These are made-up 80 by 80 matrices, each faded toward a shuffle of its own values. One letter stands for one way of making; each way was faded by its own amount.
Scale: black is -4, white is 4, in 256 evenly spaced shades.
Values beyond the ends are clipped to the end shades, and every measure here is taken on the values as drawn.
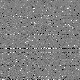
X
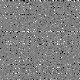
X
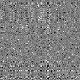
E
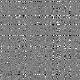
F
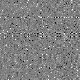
X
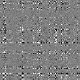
F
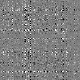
F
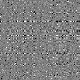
E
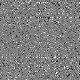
X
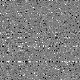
X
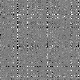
F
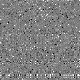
X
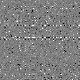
X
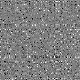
X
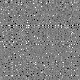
X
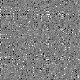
X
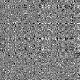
E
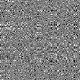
E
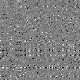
X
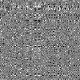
E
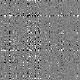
F
